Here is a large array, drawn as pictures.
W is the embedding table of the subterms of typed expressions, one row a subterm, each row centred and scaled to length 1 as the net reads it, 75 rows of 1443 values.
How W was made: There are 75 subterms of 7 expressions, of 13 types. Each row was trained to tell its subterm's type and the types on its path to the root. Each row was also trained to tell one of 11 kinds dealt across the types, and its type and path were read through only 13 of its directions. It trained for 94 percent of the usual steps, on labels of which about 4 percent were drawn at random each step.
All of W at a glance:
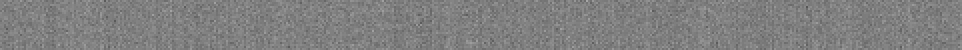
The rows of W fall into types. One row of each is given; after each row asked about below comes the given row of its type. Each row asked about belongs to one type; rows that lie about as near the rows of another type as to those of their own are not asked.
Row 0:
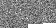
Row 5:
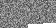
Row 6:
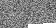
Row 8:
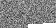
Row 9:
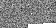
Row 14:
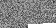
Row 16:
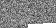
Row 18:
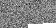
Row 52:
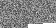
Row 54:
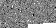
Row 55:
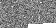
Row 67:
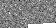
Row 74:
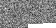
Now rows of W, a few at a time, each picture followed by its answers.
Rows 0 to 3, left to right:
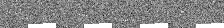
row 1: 74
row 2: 18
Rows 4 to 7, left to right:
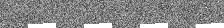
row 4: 6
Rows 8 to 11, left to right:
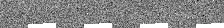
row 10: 16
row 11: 5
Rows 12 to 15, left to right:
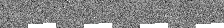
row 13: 8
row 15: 52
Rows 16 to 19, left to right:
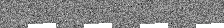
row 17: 16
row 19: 0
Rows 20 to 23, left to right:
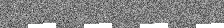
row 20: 5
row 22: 6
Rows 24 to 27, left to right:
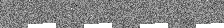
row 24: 0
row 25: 18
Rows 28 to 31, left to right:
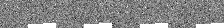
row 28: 67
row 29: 52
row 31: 18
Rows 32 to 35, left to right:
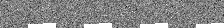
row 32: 18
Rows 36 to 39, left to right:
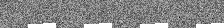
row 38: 52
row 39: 5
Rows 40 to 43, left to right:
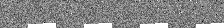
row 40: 74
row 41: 6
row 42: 16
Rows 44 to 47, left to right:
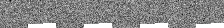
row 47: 0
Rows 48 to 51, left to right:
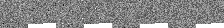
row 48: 14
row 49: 9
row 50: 6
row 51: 52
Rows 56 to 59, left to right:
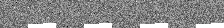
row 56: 74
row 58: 18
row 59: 52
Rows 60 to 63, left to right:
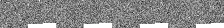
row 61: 16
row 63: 14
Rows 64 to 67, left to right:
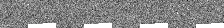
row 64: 14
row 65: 6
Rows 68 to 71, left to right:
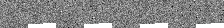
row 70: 0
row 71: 9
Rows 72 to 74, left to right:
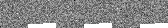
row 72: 5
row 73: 5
